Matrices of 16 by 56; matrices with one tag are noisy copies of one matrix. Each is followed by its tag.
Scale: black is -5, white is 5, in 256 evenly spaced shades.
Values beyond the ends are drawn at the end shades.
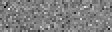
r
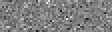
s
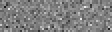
r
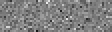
s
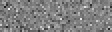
r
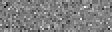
r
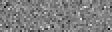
r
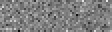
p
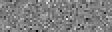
s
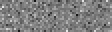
p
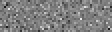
r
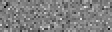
r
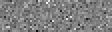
s
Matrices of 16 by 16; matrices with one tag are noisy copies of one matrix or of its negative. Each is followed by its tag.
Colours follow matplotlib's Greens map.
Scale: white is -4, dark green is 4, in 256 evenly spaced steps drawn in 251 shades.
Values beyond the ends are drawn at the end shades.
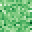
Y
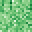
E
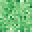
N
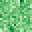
N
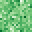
N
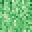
E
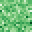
Y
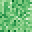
E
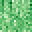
E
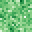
N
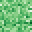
Y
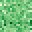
Y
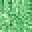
E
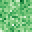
N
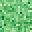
Y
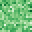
Y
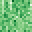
E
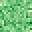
Y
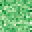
Y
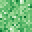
N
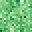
N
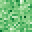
N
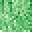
E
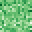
Y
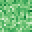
Y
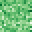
Y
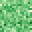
Y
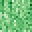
E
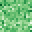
Y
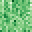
E
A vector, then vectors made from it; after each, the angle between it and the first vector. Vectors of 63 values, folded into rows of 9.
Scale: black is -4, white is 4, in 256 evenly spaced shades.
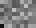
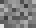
nearly opposite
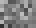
partly aligned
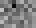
partly aligned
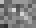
partly aligned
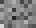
nearly opposite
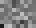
nearly parallel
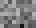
partly opposed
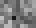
orthogonal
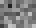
partly aligned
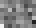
partly opposed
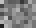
partly aligned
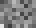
nearly opposite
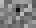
orthogonal
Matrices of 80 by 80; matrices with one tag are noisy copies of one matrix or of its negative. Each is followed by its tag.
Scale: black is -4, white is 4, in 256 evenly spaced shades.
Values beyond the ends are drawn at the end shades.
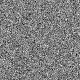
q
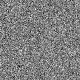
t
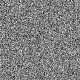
t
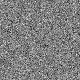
q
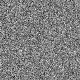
t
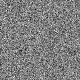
t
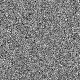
q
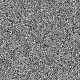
q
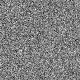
t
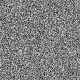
t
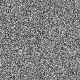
t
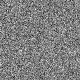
t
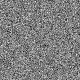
q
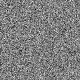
t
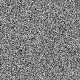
t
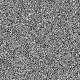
q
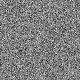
t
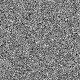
q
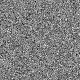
q
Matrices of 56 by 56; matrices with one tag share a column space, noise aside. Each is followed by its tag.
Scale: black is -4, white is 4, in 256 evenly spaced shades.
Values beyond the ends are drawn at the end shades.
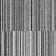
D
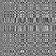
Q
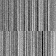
D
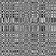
Q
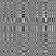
Q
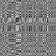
Q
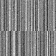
D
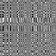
Q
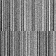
D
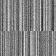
D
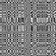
Q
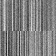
D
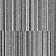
D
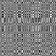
Q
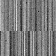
D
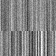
D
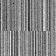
D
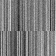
D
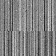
D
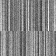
D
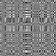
Q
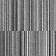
D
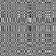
Q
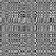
Q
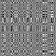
Q
